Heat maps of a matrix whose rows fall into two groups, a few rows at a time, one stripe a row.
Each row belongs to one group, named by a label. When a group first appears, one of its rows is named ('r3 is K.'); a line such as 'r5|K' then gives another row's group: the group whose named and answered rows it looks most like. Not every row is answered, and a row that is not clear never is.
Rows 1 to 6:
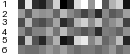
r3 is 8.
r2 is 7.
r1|8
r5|8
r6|7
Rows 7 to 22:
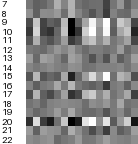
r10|8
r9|8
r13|7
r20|8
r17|8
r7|7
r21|7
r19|7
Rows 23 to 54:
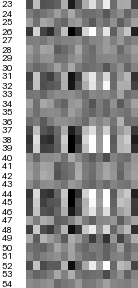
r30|7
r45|8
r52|8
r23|8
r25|7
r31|8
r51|7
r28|7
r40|7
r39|8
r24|7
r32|8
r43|7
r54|7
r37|8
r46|8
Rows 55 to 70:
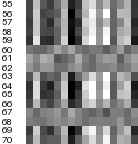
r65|8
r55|8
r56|8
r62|7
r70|8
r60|7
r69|8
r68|7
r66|8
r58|8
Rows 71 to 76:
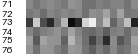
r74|7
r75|7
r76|7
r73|8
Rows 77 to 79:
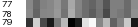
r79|8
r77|7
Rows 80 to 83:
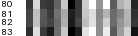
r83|8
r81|8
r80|8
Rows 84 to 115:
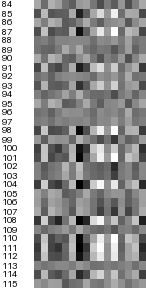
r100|8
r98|8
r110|8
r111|8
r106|7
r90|7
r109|7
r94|7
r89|7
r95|7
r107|7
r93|8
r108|8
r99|7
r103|7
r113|7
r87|8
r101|8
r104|8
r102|7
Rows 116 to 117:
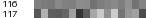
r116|7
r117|8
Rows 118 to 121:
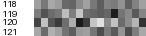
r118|7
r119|7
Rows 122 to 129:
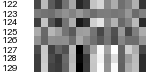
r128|8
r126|7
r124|8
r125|7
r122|8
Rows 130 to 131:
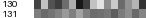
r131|7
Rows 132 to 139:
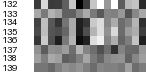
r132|8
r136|8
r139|7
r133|7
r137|7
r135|8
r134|8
